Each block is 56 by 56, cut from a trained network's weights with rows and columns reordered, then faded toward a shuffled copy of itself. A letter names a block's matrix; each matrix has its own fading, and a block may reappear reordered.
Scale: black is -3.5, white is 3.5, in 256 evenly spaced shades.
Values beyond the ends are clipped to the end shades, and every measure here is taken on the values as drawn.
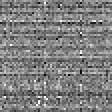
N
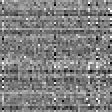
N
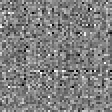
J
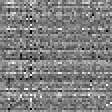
N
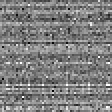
N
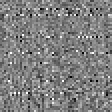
J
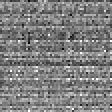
N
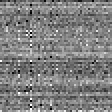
N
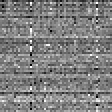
N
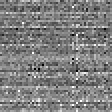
N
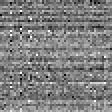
N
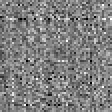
J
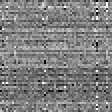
N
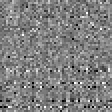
J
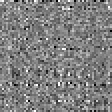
J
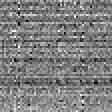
N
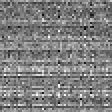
N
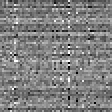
N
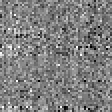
J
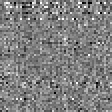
J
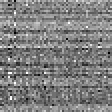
N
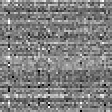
N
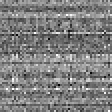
N
